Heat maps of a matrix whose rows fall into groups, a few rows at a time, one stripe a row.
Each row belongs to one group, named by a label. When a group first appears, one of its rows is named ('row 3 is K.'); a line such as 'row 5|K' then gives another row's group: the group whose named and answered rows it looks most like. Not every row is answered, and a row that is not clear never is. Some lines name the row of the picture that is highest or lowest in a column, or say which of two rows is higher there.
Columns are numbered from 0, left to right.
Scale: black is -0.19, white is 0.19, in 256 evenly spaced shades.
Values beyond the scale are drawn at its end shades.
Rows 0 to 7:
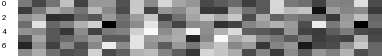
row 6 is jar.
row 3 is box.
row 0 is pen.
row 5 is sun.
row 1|pen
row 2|jar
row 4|jar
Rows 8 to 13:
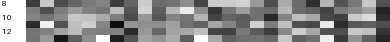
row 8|sun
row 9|pen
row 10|pen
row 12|pen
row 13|box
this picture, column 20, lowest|8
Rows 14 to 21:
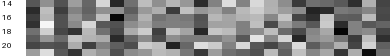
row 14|sun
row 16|sun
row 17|sun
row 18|sun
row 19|sun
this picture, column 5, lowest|17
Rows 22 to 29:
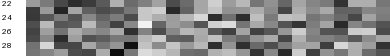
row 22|jar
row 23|jar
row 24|pen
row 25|sun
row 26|pen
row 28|pen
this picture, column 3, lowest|22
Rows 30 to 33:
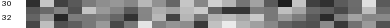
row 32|jar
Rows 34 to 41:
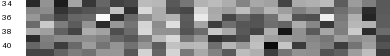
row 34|jar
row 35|jar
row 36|box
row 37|pen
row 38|box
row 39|pen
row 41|pen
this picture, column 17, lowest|40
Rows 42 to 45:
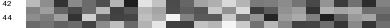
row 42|jar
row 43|box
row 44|pen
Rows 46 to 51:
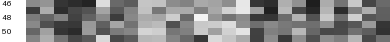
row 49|jar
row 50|jar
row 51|box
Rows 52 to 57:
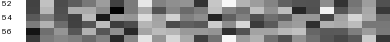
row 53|sun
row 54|pen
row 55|box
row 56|pen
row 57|sun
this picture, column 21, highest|53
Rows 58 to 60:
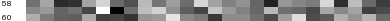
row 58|box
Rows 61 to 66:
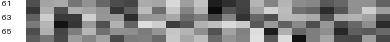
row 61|pen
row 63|pen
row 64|jar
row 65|sun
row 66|sun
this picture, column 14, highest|64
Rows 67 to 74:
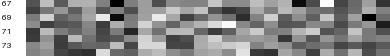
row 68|pen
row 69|box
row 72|jar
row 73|jar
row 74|box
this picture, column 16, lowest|74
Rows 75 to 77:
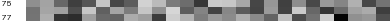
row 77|sun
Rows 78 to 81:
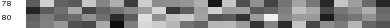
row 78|pen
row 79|jar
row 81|box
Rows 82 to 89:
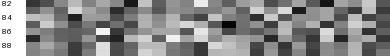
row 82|pen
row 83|sun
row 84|box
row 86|box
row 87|sun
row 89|box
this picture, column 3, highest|83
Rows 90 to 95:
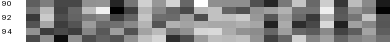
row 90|box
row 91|box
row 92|sun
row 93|sun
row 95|jar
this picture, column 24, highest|92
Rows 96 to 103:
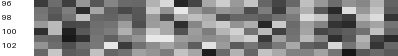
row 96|jar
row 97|pen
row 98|pen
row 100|jar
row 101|jar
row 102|box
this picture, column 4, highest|103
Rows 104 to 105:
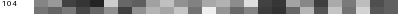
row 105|box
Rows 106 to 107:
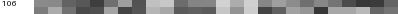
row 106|jar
